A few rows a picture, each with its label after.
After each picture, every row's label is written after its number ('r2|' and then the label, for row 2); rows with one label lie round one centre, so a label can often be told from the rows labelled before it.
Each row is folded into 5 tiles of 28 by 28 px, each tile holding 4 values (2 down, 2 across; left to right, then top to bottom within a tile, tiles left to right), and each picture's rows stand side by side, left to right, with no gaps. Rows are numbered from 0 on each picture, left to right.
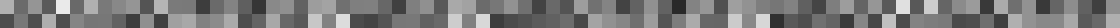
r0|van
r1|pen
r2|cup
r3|cup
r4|pen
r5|cup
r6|van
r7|pen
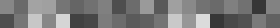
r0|cup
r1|cup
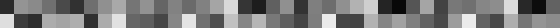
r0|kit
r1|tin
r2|tin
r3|tin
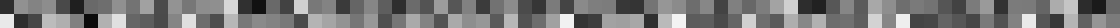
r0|kit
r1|tin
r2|pen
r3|pen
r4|kit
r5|tin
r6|cup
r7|tin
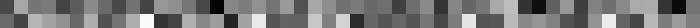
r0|pen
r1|kit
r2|cup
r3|tin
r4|tin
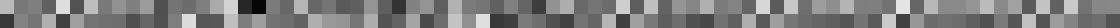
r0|van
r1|tin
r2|pen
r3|cup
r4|van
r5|van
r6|van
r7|van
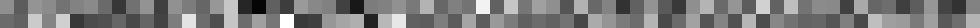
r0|cup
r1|tin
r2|kit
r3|van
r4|pen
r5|van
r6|pen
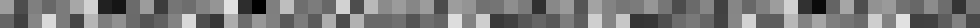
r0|tin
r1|tin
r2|van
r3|cup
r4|cup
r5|tin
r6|cup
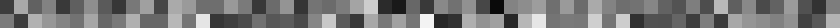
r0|pen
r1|cup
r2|tin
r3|kit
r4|cup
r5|pen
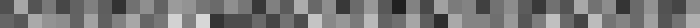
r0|pen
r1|cup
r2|pen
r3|pen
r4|pen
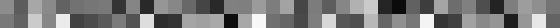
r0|cup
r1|kit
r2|tin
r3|kit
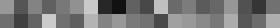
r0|tin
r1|pen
